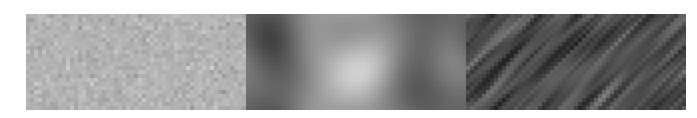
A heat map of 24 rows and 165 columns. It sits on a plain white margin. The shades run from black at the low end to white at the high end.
The table splits into one row of 3 panels. Panel 1,1: high, fine-grained, faint in contrast. Panel 1,2: middling, smooth, strong in contrast. Panel 1,3: low, slanting up to the right.
